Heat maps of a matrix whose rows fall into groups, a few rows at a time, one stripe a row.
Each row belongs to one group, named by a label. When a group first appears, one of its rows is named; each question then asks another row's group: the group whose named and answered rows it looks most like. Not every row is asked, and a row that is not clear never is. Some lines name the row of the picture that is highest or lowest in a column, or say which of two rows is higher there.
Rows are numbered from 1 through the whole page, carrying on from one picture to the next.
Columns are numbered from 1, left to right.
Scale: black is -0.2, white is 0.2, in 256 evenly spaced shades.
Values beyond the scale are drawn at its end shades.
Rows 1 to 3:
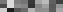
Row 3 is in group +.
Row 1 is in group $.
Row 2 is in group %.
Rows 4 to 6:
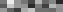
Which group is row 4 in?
$
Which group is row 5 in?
%
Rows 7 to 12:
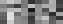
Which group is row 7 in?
$
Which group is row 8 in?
+
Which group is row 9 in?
$
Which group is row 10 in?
%
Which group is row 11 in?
$
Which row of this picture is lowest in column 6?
7
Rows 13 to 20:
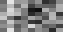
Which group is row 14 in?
%
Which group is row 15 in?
%
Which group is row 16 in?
$
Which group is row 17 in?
+
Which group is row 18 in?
%
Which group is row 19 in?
+
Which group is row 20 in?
%
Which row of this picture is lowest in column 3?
17
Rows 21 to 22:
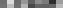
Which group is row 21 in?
%
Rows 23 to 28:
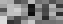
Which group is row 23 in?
+
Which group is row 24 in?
$
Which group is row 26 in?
$
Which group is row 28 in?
+
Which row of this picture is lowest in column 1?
25
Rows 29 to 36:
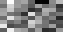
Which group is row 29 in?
%
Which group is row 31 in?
$
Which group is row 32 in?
+
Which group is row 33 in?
$
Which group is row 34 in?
+
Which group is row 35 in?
+
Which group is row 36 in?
%
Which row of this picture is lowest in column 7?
29
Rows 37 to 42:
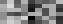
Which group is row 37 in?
%
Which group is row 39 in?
$
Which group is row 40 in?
+
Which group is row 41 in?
$
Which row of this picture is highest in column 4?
41
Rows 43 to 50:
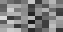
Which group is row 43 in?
+
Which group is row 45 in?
$
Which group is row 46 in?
$
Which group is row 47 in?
+
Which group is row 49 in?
+
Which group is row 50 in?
$
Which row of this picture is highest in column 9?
47
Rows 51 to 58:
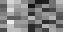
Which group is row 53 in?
%
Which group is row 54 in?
$
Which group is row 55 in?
+
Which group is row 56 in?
%
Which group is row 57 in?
$
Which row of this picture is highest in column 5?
55
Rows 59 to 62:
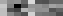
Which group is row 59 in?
+
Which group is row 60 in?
+
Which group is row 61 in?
+
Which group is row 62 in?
+
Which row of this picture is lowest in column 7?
59
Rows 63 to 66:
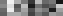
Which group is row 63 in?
$
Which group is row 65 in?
%
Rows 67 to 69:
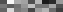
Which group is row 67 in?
%
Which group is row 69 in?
$
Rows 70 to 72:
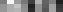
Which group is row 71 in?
$
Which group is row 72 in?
$
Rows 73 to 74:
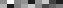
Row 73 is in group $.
